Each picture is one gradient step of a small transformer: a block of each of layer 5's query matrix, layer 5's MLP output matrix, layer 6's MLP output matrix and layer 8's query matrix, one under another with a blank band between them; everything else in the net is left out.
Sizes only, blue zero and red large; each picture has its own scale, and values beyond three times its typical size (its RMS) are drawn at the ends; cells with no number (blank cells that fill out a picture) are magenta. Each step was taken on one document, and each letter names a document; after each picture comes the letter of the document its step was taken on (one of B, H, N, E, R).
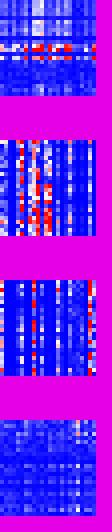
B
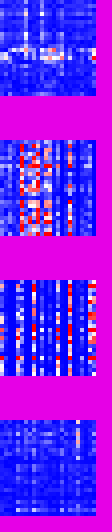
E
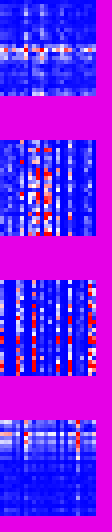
B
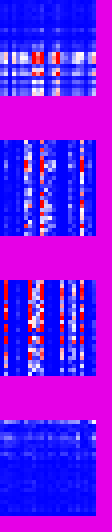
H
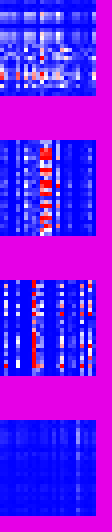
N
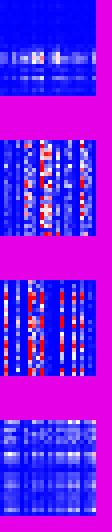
H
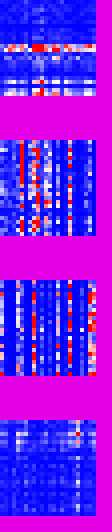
E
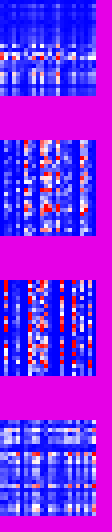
H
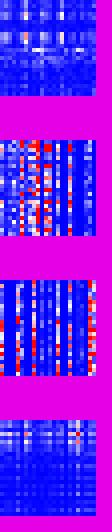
B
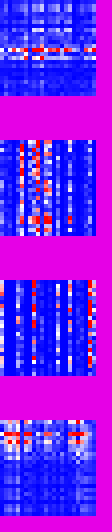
E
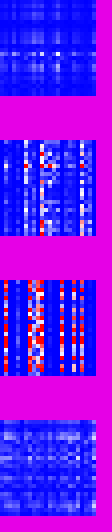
H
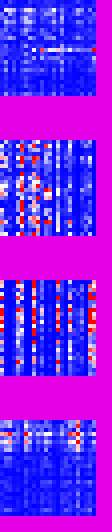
B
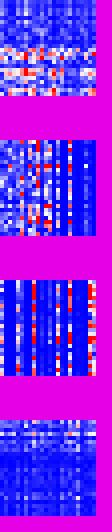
E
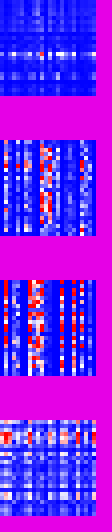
H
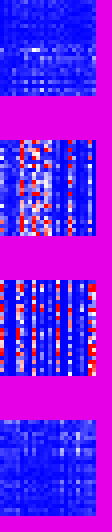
B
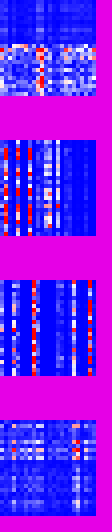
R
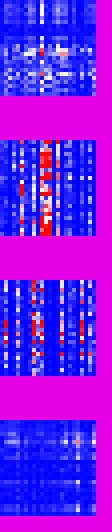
N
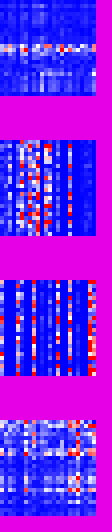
E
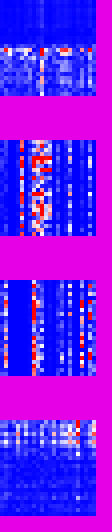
N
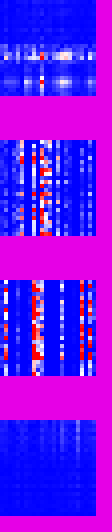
N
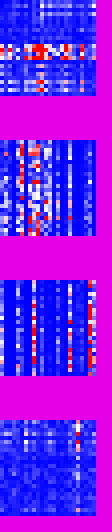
E
